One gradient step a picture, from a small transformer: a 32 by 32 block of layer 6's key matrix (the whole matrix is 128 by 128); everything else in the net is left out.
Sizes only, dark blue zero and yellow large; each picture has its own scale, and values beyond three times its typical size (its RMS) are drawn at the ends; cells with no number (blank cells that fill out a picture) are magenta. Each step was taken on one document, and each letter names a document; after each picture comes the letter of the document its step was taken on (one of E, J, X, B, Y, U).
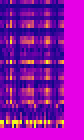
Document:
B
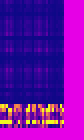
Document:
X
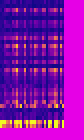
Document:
B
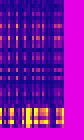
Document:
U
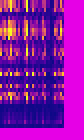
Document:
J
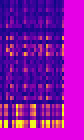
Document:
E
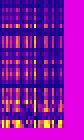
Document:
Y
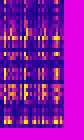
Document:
J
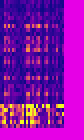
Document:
U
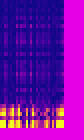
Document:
Y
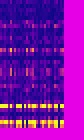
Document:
B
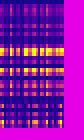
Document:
E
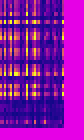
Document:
J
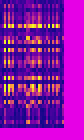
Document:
U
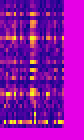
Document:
B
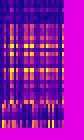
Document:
E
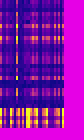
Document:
U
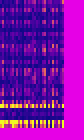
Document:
B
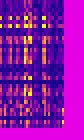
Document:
U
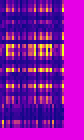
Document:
E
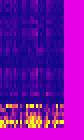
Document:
X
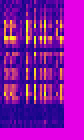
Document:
J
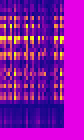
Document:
J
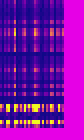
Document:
X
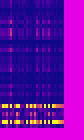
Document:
X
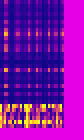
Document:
X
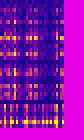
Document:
J
